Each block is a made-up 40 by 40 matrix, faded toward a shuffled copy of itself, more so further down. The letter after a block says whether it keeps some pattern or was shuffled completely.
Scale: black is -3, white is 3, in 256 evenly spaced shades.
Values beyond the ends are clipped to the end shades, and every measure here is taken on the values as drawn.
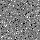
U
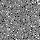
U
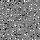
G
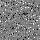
U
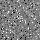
U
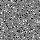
U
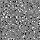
G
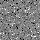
U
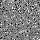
U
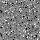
U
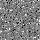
U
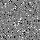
U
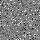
G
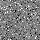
U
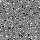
U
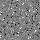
U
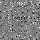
G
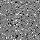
G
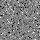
U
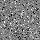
U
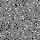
U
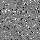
G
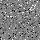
U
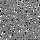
U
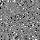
G
